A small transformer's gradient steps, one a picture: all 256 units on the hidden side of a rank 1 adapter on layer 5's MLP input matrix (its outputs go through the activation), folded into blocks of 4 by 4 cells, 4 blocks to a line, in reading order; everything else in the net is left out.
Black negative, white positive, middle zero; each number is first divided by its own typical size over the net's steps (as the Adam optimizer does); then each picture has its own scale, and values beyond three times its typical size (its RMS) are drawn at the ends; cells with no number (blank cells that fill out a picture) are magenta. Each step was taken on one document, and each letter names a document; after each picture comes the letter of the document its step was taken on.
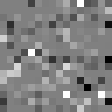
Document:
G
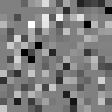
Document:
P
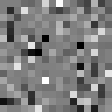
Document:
P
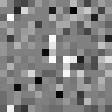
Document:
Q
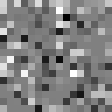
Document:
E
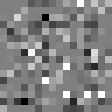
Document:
G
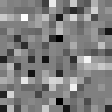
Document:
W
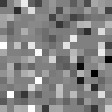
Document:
Q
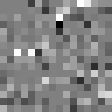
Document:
G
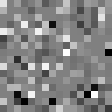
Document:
E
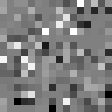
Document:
E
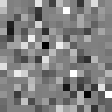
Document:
E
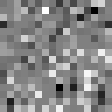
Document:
Q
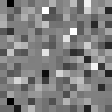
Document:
W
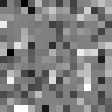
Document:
Q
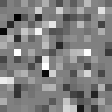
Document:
E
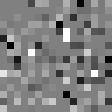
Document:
G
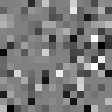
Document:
W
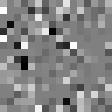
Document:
E
